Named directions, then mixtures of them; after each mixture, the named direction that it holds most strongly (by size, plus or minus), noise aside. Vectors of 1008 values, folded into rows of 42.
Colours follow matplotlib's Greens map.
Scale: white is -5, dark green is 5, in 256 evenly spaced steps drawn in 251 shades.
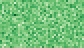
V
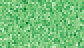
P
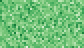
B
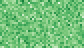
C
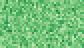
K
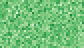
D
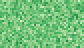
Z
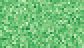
K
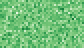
D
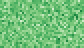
Z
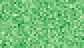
V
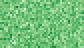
P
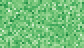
D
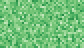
Z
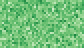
K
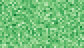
V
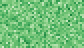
C
